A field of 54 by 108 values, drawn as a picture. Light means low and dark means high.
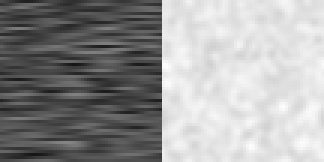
It is made of 1 by 2 panels. Panel 1,1: high, streaked across. Panel 1,2: very low, blotchy, faint in contrast.
